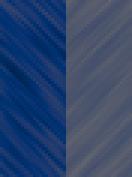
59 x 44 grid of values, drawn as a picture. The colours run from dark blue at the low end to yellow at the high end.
It is made of 1 by 2 panels. Panel 1,1: very low, slanting down to the right, faint in contrast. Panel 1,2: low, slanting up to the right, faint in contrast.
